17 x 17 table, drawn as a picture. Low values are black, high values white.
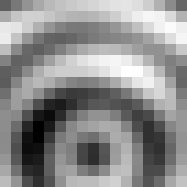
There are no lone odd cells. Concentric rings centre on the bottom middle. No row or column stands out. The ninth with the lowest average is the bottom left.
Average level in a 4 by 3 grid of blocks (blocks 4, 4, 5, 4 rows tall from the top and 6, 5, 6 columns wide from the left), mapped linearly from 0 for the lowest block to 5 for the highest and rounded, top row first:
435
254
012
022
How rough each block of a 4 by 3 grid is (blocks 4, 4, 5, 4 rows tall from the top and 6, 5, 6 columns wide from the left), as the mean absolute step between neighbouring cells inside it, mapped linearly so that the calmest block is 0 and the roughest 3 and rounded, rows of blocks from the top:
202
222
313
332
